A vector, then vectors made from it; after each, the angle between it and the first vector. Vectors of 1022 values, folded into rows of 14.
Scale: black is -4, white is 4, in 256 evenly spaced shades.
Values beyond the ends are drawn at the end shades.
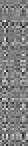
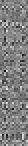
nearly opposite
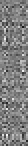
nearly parallel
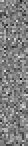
partly aligned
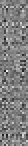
nearly opposite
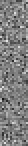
partly opposed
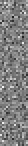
partly opposed
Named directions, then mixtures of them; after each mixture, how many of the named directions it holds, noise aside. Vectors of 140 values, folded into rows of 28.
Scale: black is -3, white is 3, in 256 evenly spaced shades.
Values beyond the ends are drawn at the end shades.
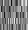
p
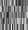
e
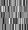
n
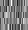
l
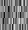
three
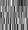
three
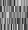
one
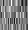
one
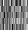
two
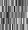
one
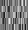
two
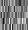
two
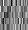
three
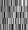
two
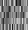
two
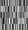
two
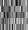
two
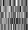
two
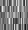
two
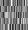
two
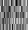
two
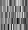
three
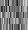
three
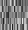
one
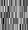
three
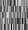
one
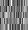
one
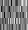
one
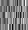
three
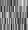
two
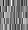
two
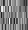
two
